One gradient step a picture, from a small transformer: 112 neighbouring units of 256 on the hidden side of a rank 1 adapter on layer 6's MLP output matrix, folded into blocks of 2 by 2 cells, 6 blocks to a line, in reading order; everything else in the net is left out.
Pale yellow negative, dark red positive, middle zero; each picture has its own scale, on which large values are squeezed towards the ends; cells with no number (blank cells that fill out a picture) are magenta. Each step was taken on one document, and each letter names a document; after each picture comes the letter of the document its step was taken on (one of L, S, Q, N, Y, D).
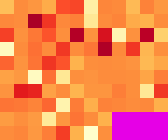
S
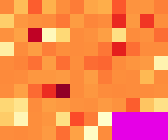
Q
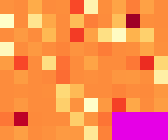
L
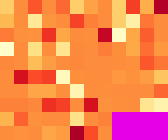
S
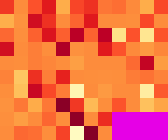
S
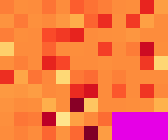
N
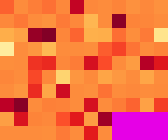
Q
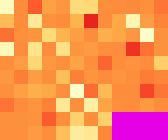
S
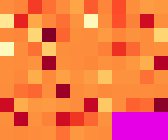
Q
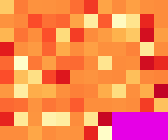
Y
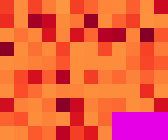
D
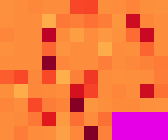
N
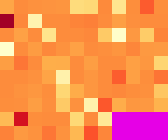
L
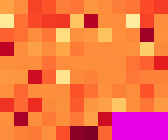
D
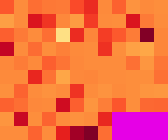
D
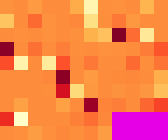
L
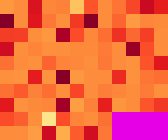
D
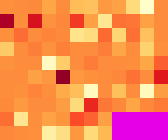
L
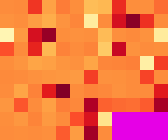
Q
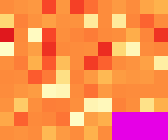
Q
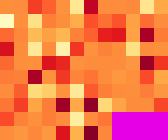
S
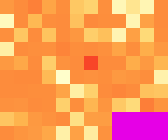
L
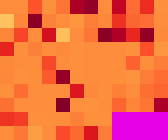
D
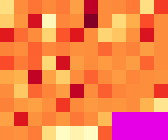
S
